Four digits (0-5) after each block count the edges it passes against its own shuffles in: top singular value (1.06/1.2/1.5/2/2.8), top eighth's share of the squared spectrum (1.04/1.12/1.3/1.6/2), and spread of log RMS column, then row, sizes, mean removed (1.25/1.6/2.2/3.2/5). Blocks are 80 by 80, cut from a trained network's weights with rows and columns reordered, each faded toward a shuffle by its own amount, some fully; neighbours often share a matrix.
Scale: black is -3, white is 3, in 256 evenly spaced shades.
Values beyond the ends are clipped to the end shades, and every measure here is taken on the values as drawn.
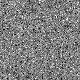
0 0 0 0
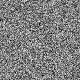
2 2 0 0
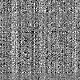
4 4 2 3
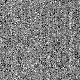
2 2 0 1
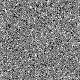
0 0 0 0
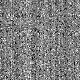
3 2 0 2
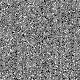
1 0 0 0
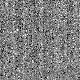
2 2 0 1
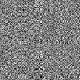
4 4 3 2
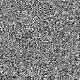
3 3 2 0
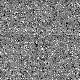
1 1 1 0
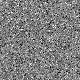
1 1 0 0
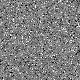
0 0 0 0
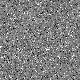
0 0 0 0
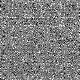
2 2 2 0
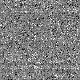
2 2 2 0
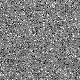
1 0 0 0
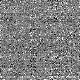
2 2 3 1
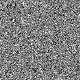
2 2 1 1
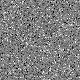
0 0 0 0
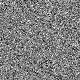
1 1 0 0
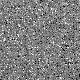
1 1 0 0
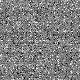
2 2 2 0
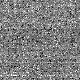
2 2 2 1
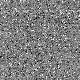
1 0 0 0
